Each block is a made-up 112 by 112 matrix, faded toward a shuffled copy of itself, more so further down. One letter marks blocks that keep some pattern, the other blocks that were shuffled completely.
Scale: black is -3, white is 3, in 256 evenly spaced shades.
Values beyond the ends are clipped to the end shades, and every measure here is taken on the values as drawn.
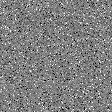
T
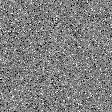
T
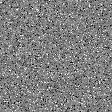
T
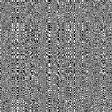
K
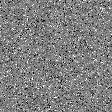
T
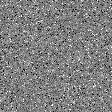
T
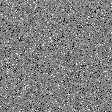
T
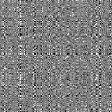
K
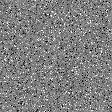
T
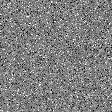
T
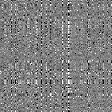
K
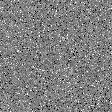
T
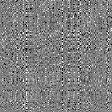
K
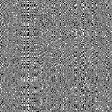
K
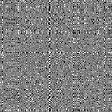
K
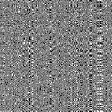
K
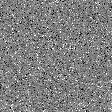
T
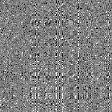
K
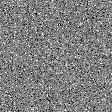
T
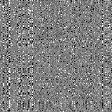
K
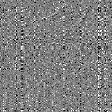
K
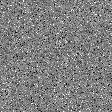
T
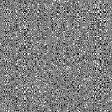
K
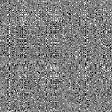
K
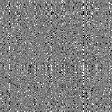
K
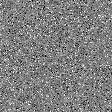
T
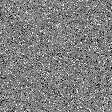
T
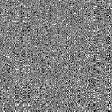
K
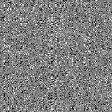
K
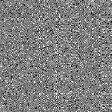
K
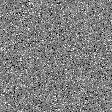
T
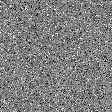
T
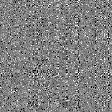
K
